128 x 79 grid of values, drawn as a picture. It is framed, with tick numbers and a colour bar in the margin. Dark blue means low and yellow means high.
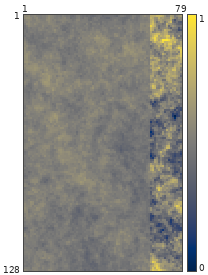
The halves do not mirror each other. The texture is blotchy. On average the colour sits 50% of the way up the scale. The distribution is heavy-tailed on both sides. No regular stripes run through it. The left part is calmer, up to a seam about 80% of the way across.
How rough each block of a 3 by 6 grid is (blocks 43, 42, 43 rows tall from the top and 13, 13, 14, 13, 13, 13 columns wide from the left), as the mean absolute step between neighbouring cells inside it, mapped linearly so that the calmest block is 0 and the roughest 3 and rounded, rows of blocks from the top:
0 0 0 0 1 3 | 0 0 0 0 1 3 | 0 0 0 0 1 3
